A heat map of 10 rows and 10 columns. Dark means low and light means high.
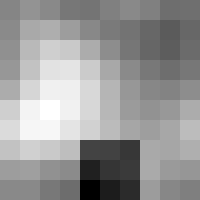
Ninth with the highest average: middle left. Ninth with the lowest average: bottom middle. Odd patch: lower, in the bottom middle. Roughest part: bottom middle.
